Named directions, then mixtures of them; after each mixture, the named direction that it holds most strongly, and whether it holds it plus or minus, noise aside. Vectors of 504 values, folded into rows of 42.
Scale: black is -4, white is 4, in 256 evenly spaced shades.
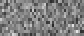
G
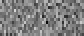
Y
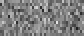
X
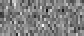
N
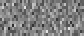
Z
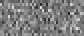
X, minus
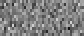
Z, minus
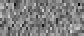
Z, plus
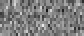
N, plus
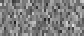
X, minus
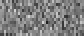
Y, plus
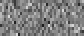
N, minus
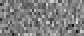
G, minus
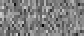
N, minus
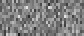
Y, minus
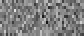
Y, plus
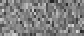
G, plus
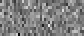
N, minus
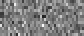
N, plus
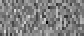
Y, plus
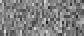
Y, plus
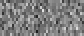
X, minus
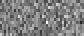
Y, minus
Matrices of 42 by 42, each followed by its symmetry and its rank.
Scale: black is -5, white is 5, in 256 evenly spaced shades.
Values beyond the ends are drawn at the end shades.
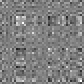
symmetric, rank three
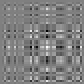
symmetric, rank one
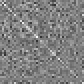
symmetric, rank five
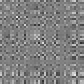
symmetric, rank three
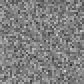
antisymmetric, full rank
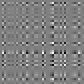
symmetric, rank one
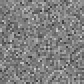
antisymmetric, full rank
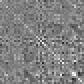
symmetric, rank five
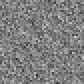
antisymmetric, full rank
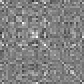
symmetric, rank five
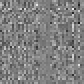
neither, rank five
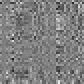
neither, rank five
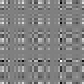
symmetric, rank one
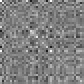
symmetric, rank three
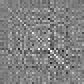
symmetric, rank five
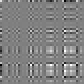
symmetric, rank one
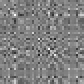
symmetric, rank three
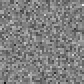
antisymmetric, full rank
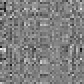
neither, rank five
